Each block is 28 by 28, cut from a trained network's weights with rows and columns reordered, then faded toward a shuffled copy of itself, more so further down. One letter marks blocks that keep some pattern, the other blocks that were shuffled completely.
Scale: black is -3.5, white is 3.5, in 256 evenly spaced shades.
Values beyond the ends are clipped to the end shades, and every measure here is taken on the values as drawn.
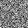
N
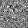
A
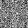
A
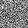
N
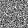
N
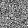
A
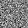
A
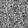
A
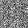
A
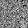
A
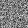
N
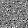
A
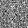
A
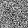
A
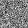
N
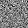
N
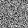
A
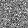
N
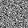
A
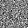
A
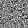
A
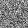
N
